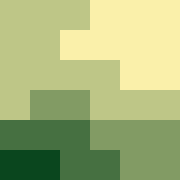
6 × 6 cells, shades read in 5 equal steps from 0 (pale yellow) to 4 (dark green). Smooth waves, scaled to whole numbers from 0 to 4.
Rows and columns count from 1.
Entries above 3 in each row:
0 0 0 0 0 2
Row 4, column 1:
1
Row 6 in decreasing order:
4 4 3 3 2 2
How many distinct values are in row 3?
2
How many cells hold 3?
5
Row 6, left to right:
4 4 3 3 2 2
